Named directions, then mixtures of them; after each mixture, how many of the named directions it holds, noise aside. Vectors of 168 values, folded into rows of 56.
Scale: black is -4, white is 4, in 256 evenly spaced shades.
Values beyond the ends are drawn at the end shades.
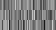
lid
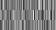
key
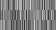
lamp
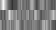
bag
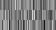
one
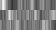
one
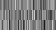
one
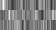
two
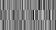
one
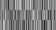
three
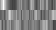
one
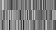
three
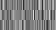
one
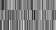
two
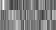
three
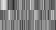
two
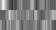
one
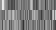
three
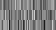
one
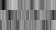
one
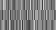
three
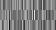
two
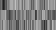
three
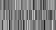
one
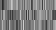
three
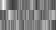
one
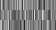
three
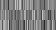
two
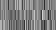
two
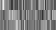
three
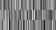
one
